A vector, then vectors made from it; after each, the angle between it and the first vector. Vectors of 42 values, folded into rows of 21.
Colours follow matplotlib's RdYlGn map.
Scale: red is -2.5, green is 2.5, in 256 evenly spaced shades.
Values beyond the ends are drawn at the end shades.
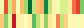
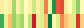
partly opposed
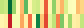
orthogonal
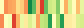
partly aligned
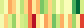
partly opposed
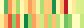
partly opposed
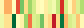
orthogonal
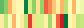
orthogonal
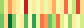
orthogonal
